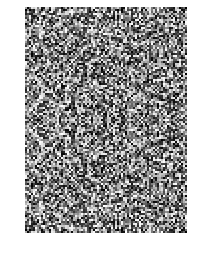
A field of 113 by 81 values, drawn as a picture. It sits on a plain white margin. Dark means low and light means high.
The top and bottom halves mirror each other. There is no overall slope. No single row or column stands out from its neighbours. No regular stripes run through it. The texture is fine-grained noise. The histogram is flat.
